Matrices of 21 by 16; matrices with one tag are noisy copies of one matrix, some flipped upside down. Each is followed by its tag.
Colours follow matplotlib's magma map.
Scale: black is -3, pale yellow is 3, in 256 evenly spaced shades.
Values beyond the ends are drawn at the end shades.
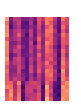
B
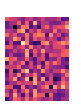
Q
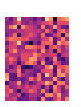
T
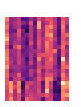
B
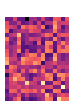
T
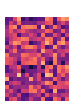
T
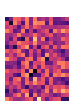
Q
